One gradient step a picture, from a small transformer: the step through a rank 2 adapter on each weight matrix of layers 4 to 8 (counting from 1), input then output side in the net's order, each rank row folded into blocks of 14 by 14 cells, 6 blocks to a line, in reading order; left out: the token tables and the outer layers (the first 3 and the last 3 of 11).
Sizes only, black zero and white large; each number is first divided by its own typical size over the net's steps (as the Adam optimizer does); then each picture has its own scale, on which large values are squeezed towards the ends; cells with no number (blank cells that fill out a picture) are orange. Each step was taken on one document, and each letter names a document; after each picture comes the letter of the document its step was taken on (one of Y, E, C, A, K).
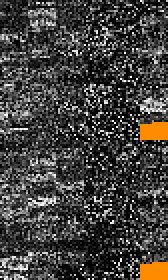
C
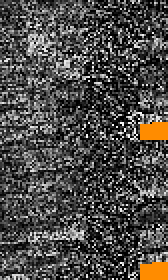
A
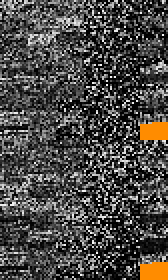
A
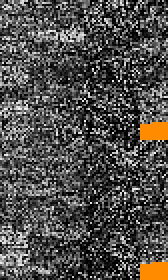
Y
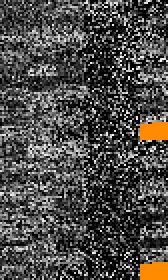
Y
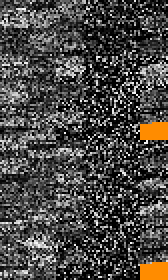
A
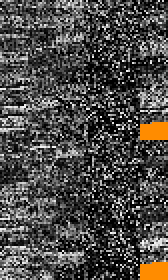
Y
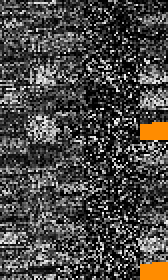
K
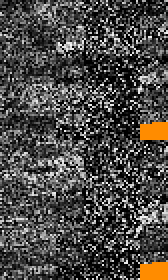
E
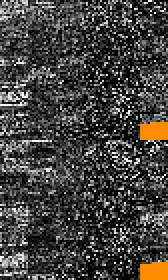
Y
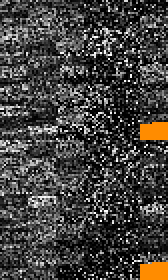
C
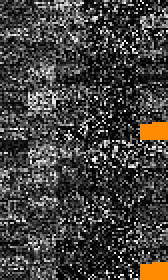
C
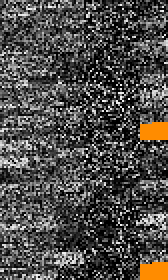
Y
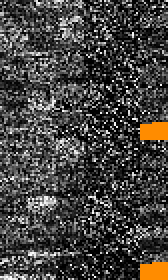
C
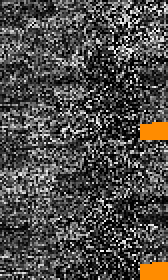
Y
